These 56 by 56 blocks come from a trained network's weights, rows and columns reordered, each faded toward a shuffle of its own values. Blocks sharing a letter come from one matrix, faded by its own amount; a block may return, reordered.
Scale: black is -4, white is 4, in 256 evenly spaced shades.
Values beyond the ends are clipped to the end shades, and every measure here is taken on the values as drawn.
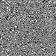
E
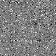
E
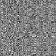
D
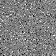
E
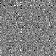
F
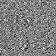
F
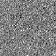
F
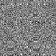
D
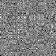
F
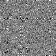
F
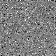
E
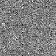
F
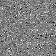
E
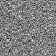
F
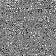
E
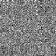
F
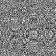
D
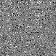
E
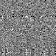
F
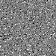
E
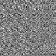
D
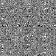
F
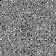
E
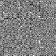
D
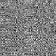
D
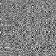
D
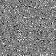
E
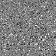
E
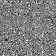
E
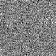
F
